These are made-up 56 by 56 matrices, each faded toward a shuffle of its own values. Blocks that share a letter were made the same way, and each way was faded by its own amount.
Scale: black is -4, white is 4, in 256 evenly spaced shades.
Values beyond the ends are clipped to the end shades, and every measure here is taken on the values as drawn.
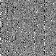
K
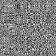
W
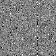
K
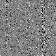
K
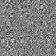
W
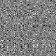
W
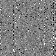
K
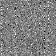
K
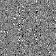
K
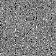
K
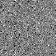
K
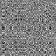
W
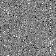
K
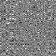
W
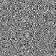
W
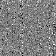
K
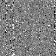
K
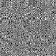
W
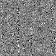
K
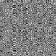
W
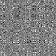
W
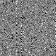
K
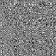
W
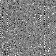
K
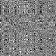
W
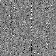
K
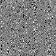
K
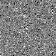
K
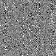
K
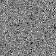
K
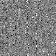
K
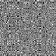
W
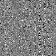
K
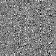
K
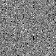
K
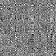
W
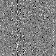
K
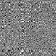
W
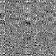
W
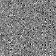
K
